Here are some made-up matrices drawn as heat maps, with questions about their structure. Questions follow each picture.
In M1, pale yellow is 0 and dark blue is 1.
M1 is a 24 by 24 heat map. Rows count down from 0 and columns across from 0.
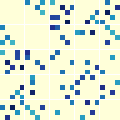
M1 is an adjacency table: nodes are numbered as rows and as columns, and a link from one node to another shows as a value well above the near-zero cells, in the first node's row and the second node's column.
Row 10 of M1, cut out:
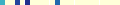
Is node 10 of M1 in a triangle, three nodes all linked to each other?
yes
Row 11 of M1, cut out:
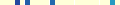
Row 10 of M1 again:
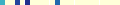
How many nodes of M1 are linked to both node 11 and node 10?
2
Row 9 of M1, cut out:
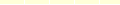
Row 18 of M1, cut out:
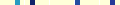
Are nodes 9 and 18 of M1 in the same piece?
no
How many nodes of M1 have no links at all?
1
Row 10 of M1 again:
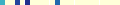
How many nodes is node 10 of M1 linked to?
4
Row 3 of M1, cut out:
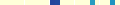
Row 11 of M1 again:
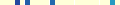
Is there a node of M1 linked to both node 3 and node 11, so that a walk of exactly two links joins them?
yes
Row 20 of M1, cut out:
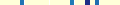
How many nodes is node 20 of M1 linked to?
4
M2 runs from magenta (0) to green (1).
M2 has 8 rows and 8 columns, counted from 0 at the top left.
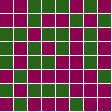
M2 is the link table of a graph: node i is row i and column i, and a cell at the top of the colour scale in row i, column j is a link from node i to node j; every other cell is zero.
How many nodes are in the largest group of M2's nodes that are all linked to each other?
5
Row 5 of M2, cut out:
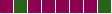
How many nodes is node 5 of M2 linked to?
2
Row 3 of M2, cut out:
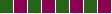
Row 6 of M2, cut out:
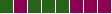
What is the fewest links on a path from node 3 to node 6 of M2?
1
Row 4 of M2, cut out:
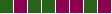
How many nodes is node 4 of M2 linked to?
4
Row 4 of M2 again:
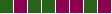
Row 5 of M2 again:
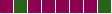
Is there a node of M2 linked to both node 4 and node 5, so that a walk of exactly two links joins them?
no
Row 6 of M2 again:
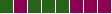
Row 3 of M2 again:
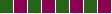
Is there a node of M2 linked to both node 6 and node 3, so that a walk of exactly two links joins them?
yes
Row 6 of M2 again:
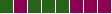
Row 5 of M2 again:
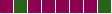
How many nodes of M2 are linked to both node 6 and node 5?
0
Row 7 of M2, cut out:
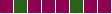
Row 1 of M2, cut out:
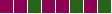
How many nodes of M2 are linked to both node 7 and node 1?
1
